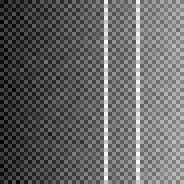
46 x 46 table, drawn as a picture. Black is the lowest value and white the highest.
Odd lines: columns 27 and 35. Slope: up to the right. Average level on the scale: 40%.
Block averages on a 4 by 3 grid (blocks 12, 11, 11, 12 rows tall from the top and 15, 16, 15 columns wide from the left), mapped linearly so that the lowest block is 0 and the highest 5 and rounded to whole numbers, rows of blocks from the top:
0 3 5 | 0 3 5 | 0 3 5 | 0 3 5
